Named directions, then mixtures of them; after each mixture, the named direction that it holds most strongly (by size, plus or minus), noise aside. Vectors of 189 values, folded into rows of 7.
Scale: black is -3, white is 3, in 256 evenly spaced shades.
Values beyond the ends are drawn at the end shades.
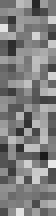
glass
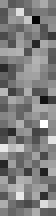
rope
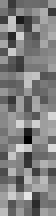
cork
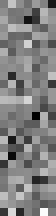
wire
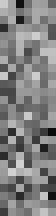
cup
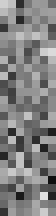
cup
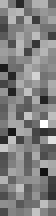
rope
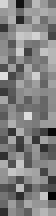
cup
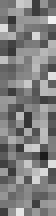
glass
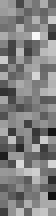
cup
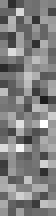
rope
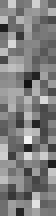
cork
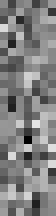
cork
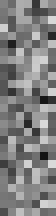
glass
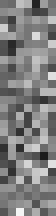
glass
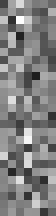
cork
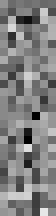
cork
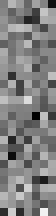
wire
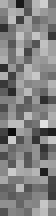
cup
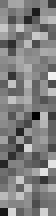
wire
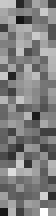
cup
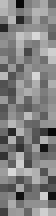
cup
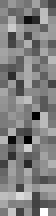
wire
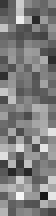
cup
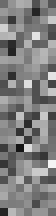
glass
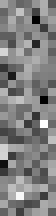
rope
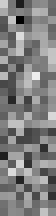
cup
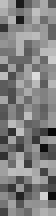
cup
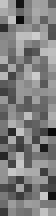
cup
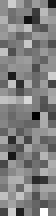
wire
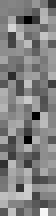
wire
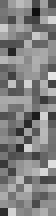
glass
